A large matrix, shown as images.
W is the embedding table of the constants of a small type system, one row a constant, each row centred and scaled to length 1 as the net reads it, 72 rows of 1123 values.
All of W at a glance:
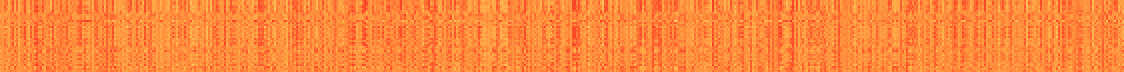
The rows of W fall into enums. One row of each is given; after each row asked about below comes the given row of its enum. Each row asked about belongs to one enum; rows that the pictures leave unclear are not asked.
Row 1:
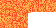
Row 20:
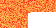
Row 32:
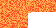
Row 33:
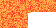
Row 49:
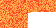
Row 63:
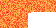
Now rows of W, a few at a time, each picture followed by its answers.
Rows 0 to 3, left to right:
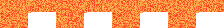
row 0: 32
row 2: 32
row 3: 32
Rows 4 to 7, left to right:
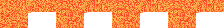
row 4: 32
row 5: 1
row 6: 1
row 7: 1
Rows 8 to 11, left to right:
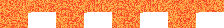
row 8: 32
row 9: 1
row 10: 1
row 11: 49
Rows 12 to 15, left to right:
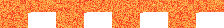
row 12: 33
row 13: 20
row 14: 63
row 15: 33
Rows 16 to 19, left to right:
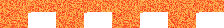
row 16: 32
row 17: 63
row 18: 32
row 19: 63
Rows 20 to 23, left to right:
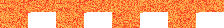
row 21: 20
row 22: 32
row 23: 49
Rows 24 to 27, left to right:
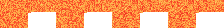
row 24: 63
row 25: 1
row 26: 33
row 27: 33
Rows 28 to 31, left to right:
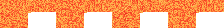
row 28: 32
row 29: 1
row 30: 33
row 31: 1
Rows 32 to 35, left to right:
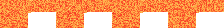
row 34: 32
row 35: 1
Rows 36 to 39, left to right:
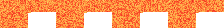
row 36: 33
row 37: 32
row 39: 49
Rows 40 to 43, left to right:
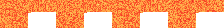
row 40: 1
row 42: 1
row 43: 49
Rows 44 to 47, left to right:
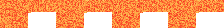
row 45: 32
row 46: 63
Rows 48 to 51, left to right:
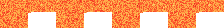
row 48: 63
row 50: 63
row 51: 63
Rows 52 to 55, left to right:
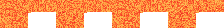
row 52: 1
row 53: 63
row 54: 1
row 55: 33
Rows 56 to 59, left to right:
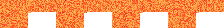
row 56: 32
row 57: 63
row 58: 33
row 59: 1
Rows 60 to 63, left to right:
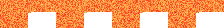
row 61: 32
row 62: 49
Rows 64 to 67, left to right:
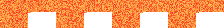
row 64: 49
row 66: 63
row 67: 63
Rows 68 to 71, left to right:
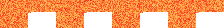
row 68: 63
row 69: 20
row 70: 63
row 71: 49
